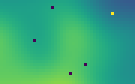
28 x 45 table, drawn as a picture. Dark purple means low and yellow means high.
Ninth with the lowest average: top right. Odd rows or columns: none. Slope: up to the bottom left. Lone odd cells: 5, 1 higher and 4 lower than their neighbours.
